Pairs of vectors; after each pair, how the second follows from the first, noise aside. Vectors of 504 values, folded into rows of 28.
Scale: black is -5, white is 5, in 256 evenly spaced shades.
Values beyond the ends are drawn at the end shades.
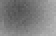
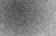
copied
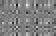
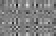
copied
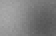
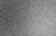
negated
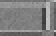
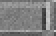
copied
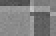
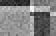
scaled up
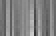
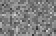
shuffled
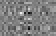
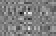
negated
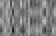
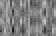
copied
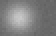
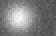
scaled up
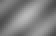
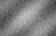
copied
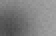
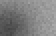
copied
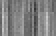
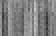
negated
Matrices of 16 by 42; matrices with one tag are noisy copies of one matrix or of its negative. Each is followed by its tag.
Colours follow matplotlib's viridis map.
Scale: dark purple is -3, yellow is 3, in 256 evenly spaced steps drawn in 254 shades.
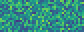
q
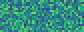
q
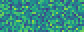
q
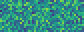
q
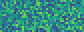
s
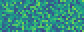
s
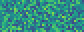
s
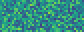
s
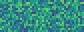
q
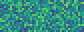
q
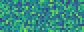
q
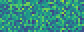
q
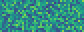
s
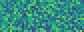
s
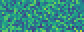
s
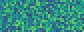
s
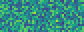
q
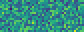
q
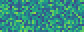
q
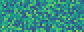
s
